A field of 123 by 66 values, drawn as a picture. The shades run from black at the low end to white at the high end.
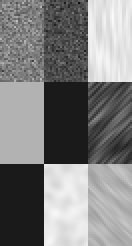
The table splits into 3 rows of 3 panels. Panel 1,1: middling, fine-grained. Panel 1,2: low, fine-grained. Panel 1,3: very high, streaked downward, faint in contrast. Panel 2,1: high, flat. Panel 2,2: very low, flat. Panel 2,3: low, slanting up to the right. Panel 3,1: very low, flat. Panel 3,2: very high, blotchy, faint in contrast. Panel 3,3: high, slanting down to the right, faint in contrast.
